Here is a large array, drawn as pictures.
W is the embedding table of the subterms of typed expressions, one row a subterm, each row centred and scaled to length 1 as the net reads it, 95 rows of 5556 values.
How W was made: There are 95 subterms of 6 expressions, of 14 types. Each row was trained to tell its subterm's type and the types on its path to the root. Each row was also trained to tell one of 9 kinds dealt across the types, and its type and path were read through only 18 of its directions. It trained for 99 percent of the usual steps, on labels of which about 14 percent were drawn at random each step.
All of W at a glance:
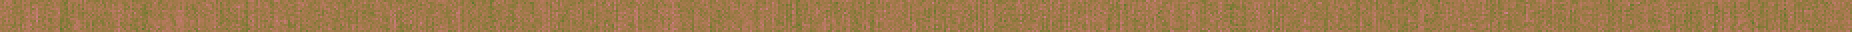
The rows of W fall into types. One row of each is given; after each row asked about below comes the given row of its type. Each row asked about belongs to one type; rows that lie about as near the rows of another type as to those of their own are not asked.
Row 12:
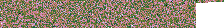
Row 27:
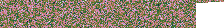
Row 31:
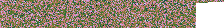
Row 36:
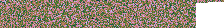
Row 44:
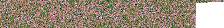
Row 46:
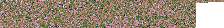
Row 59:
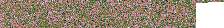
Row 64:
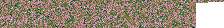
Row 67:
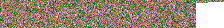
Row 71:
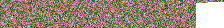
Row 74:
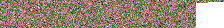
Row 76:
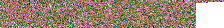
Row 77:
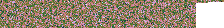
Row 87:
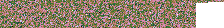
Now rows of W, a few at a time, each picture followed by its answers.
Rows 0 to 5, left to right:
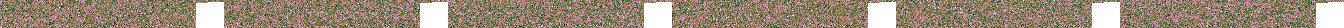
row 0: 44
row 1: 76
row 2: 71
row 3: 64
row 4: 74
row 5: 59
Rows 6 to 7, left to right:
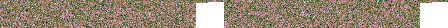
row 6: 74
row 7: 67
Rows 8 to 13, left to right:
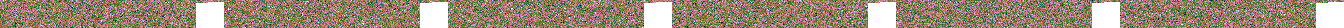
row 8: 87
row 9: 12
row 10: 31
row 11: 12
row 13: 67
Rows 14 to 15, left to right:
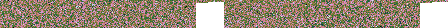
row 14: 77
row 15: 76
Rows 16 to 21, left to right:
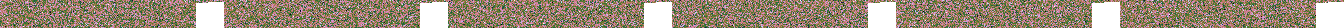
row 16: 27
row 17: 67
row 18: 71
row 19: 77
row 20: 46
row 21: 12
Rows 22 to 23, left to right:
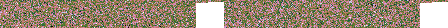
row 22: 46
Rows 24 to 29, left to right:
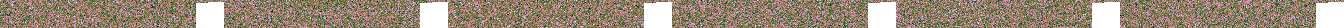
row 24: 67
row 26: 27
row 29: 76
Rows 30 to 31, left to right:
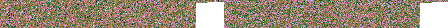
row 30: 74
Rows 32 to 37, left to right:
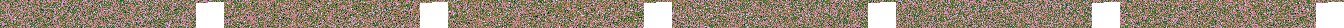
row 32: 71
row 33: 74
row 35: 67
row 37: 59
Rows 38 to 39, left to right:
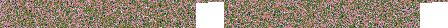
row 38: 36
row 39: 12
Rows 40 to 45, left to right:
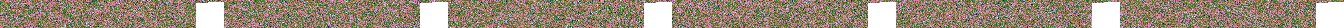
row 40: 67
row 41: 46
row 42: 31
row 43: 36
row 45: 67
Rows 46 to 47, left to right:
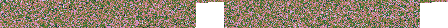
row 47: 76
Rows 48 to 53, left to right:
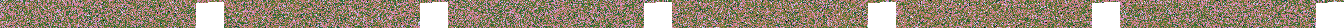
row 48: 36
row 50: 74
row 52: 27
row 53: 59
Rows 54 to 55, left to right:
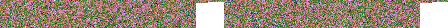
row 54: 36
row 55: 59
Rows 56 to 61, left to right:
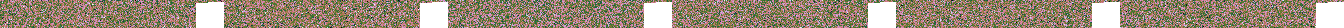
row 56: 77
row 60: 64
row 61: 64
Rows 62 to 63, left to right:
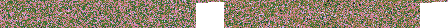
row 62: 59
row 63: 31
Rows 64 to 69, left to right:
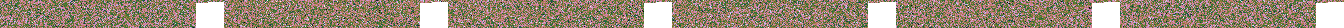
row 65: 71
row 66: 71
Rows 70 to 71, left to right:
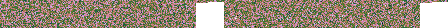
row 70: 74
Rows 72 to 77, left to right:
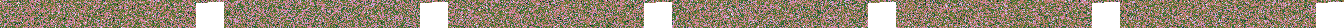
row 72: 87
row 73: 71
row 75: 44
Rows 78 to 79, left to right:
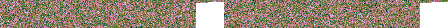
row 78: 76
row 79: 74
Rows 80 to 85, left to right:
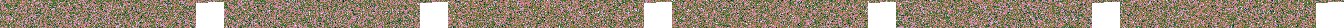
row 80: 64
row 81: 46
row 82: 59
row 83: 12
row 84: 64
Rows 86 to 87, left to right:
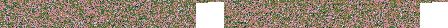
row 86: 44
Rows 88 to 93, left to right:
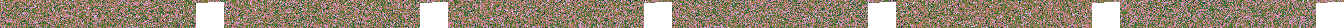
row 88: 59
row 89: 12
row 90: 36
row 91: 36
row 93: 71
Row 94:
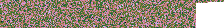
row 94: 64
